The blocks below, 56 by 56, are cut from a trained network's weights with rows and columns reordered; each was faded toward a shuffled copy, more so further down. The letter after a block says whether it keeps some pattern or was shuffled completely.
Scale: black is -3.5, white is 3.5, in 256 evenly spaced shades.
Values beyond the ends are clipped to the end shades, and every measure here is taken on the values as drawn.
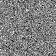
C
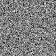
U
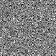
U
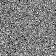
C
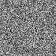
C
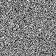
C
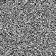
U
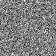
C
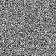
U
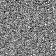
C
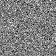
C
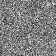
C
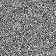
U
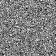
C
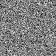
C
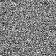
U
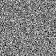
U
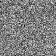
U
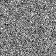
C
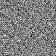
U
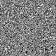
U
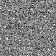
U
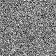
C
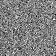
C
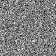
U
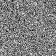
C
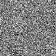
U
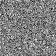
C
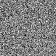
C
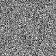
U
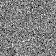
C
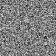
U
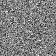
C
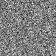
C
